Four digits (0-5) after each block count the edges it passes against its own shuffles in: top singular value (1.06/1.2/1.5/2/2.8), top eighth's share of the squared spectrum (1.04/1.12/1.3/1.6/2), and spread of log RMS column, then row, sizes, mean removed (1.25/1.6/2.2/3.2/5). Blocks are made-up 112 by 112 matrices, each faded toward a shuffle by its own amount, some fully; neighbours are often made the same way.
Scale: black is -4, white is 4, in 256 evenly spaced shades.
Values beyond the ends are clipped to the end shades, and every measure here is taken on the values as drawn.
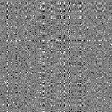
5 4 3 3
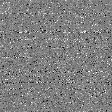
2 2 0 3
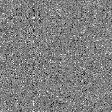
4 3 2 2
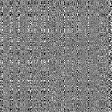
5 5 4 3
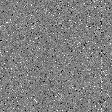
3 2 1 0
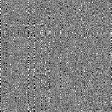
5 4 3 2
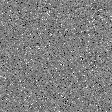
1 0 0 0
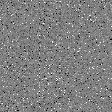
3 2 1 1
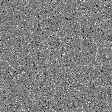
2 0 0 0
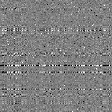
5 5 2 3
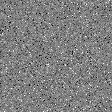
2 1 0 0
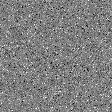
2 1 0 0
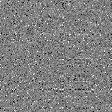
4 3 1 2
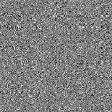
4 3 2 2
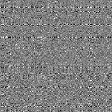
5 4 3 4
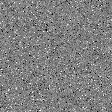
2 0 0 0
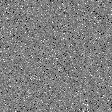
1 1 0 0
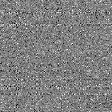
4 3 2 2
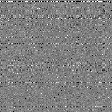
5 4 2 3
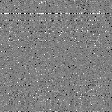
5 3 0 2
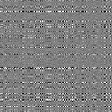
5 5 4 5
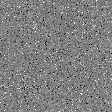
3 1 0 0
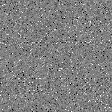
3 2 0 1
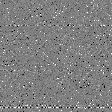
4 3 0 2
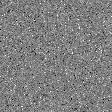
0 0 0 0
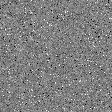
0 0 0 0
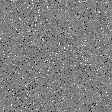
0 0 0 0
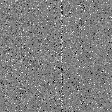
2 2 2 0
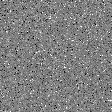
0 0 0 0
